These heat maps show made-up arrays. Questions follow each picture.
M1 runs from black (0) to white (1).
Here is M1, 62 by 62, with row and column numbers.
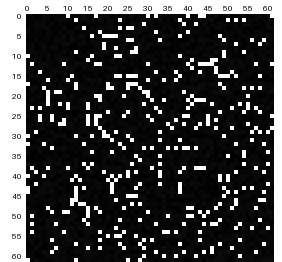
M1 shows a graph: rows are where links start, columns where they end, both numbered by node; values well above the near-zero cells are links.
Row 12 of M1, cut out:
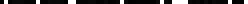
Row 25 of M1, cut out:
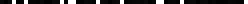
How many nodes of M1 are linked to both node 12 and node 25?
6
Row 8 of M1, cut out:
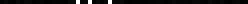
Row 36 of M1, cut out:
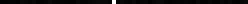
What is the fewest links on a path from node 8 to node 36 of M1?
6
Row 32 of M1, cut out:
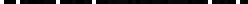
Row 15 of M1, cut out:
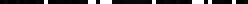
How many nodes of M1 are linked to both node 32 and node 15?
2
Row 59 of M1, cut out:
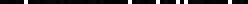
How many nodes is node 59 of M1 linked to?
6
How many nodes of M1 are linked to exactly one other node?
1
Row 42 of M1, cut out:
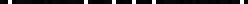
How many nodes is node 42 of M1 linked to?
6
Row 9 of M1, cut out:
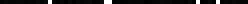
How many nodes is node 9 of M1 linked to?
5
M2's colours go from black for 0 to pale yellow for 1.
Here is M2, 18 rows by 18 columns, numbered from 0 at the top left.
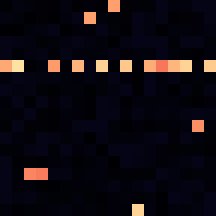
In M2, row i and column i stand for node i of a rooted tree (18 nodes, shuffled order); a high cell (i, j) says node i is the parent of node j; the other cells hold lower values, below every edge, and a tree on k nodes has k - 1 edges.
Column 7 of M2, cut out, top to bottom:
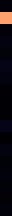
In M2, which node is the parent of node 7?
1
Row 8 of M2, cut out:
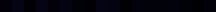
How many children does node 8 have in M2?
0
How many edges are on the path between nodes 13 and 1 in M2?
2
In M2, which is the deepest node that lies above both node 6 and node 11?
5
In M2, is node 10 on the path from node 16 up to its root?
yes
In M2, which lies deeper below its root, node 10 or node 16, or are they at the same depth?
node 16
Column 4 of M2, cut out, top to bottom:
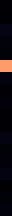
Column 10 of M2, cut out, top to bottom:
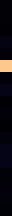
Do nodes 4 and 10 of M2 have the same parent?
yes
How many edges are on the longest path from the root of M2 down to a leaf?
2
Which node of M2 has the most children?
5
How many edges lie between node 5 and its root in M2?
0
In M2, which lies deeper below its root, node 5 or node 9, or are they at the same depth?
node 9
